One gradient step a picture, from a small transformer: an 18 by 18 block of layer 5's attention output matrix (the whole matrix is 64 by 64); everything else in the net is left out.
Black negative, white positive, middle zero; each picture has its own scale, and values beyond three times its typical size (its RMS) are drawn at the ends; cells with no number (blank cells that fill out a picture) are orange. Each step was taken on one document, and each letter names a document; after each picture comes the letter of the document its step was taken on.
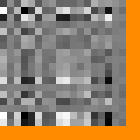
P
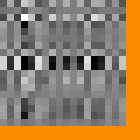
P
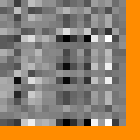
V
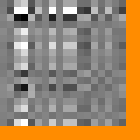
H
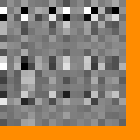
P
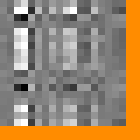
H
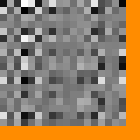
P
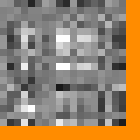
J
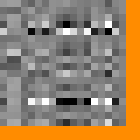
V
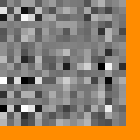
P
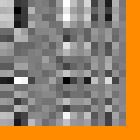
V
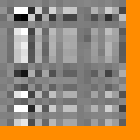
H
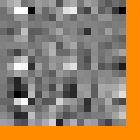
H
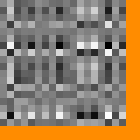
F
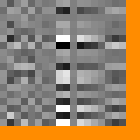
J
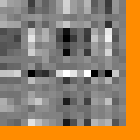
V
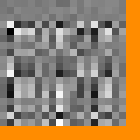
F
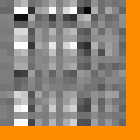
H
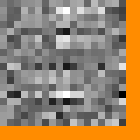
J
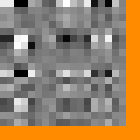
V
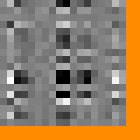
F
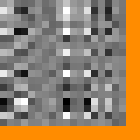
V
